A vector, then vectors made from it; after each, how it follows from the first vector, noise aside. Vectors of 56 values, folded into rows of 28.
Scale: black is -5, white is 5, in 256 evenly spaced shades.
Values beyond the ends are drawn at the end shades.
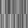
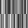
scaled up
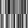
scaled up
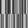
scaled up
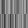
negated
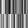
scaled up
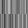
negated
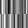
scaled up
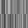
negated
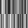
scaled up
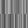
negated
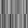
negated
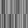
negated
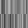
negated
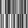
scaled up
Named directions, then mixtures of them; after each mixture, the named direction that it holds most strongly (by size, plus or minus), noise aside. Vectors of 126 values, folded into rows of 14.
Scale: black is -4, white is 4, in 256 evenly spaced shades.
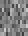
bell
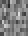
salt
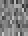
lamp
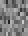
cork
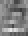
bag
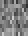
lamp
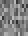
lamp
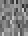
lamp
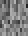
salt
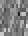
bell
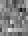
bag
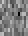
salt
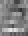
bag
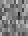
lamp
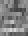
bag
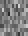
bell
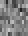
cork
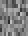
cork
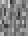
salt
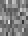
cork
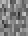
salt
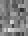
bag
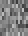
bell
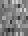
lamp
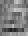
bag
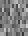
bell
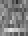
bag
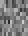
cork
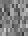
bell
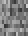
salt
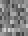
bell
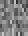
lamp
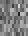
bell
